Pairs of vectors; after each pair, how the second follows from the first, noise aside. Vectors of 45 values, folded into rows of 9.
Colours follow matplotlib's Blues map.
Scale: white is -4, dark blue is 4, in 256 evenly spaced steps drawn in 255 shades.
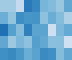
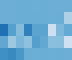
partly zeroed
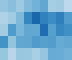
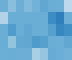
partly zeroed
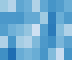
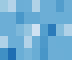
partly zeroed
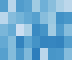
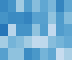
wrapped around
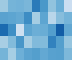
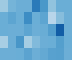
partly zeroed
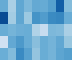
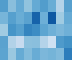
wrapped around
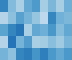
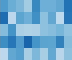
wrapped around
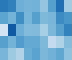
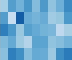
wrapped around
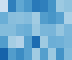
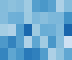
wrapped around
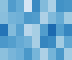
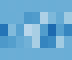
partly zeroed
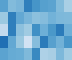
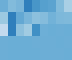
partly zeroed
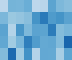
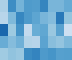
wrapped around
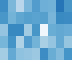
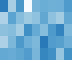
wrapped around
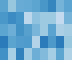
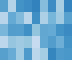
wrapped around
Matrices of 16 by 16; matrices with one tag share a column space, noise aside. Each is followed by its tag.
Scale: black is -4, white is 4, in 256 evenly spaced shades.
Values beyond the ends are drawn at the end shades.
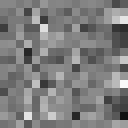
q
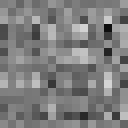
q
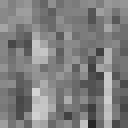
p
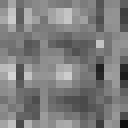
p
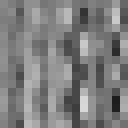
p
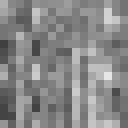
p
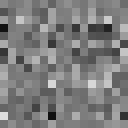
q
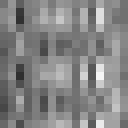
p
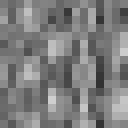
p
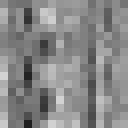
p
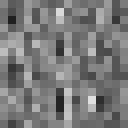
p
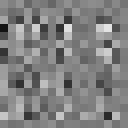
q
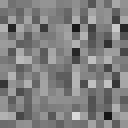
q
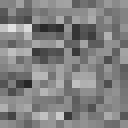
q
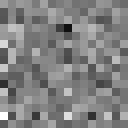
q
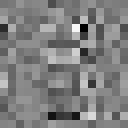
q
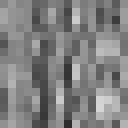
p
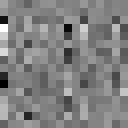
q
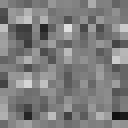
q
